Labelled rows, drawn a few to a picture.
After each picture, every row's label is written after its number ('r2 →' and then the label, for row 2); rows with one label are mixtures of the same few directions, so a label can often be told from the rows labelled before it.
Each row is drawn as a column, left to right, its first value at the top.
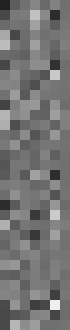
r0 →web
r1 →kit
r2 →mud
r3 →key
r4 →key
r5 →key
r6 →web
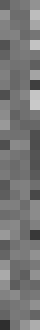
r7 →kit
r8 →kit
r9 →kit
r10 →key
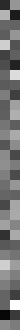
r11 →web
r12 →key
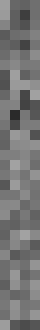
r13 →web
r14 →web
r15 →key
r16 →mud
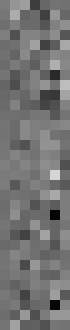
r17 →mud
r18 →web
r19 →kit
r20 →web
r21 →key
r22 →key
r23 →mud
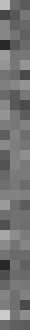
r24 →web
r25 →key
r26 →key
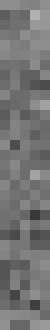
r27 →kit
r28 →kit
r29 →kit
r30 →key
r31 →key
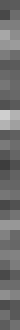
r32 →web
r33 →web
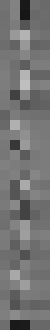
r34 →web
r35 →kit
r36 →web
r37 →key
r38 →key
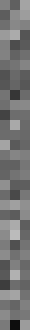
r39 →kit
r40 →kit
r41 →web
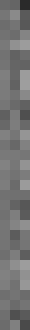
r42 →web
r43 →web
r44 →web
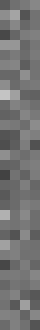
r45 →key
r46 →key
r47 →key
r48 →kit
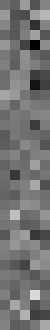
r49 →key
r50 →key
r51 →web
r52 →mud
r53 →web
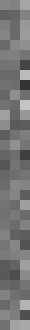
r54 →web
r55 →kit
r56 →key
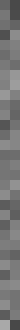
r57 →kit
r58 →web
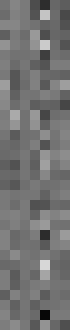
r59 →mud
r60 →web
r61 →web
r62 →web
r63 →web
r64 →key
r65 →key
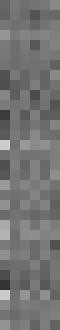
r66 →kit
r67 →mud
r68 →kit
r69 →key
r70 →kit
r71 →mud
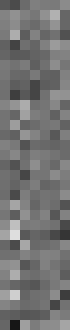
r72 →kit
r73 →kit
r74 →mud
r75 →mud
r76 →web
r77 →key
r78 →kit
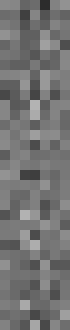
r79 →key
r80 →mud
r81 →key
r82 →mud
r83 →web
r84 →mud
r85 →web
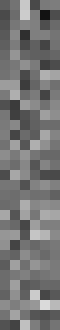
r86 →key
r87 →mud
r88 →web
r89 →kit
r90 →key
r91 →key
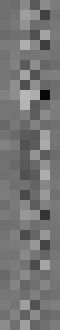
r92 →kit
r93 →mud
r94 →key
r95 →key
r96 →key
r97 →key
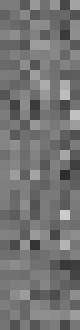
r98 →key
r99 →mud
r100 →mud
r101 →mud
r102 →mud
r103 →kit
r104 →key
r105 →web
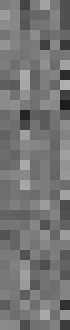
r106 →key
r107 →key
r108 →web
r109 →kit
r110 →web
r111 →key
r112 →key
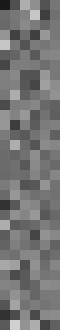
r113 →web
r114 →kit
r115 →web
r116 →web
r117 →web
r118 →mud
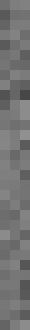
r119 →key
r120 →key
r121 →mud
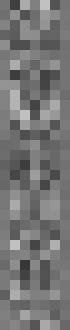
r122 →mud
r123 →mud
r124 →web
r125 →mud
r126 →web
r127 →mud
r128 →kit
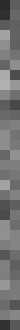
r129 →web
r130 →key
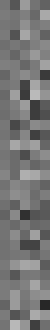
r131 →key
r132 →kit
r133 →key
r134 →mud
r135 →key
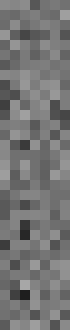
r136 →mud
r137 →mud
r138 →kit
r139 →kit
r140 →mud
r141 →mud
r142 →web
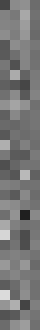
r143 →kit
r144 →key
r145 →key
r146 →key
